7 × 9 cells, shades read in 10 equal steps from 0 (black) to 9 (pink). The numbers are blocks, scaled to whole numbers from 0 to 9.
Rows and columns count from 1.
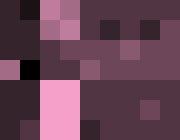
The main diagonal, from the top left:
2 2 3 3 3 3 3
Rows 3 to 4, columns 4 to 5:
4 4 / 3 5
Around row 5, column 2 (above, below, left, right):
0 2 2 9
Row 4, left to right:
6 0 3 3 5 4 4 4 4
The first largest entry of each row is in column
3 4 7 1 3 3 3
